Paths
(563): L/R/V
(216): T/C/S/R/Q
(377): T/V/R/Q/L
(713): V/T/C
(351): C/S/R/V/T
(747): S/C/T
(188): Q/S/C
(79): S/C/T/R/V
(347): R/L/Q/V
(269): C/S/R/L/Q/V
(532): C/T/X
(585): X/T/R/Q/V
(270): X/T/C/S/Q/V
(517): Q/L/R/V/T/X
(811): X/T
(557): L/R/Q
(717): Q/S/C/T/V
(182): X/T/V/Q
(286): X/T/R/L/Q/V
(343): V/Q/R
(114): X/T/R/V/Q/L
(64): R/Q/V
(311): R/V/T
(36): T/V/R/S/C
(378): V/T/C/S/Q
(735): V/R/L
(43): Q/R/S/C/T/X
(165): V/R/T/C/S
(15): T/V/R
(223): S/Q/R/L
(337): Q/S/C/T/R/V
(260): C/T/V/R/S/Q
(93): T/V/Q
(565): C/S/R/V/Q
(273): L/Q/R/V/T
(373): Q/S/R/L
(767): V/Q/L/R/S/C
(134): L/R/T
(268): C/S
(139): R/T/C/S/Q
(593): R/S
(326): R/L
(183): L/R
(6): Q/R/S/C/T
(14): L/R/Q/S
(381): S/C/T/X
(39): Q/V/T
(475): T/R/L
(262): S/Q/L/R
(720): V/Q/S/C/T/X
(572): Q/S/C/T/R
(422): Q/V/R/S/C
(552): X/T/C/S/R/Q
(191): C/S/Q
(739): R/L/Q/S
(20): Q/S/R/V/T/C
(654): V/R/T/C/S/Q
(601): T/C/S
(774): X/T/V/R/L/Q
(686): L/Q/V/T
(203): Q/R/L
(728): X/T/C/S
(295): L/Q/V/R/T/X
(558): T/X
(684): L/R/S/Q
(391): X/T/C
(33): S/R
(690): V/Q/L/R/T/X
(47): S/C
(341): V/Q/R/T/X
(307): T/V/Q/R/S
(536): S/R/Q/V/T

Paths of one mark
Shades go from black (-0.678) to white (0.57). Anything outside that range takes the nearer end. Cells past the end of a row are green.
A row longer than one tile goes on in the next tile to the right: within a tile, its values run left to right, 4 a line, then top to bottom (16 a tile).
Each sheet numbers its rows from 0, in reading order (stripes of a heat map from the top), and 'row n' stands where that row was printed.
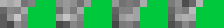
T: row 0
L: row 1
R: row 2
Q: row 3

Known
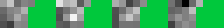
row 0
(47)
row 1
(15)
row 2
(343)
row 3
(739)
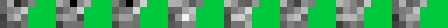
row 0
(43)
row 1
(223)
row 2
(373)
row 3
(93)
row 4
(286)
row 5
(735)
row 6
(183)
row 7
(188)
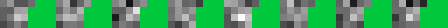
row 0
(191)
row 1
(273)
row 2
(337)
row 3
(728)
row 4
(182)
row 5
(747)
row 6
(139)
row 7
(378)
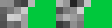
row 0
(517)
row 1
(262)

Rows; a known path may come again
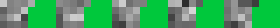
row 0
(475)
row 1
(311)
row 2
(47)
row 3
(79)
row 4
(728)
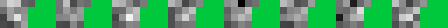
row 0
(391)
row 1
(747)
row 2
(93)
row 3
(343)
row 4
(536)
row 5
(33)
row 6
(717)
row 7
(114)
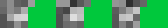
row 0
(39)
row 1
(565)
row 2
(690)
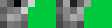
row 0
(373)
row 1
(6)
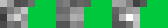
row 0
(585)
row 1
(268)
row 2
(182)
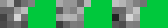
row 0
(216)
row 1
(183)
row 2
(36)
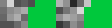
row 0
(381)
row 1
(262)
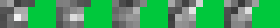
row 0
(260)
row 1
(351)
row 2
(593)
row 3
(347)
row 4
(269)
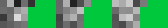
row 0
(378)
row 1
(43)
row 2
(558)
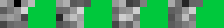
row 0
(223)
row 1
(270)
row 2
(295)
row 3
(307)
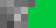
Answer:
(601)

